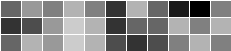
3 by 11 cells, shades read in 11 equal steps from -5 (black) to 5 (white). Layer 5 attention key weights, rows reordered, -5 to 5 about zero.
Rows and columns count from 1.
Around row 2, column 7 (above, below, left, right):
2 -3 -3 -1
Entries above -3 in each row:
8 9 10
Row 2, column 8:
-1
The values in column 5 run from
0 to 2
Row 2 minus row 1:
-2 -3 1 1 2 0 -3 0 6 5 2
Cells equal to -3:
4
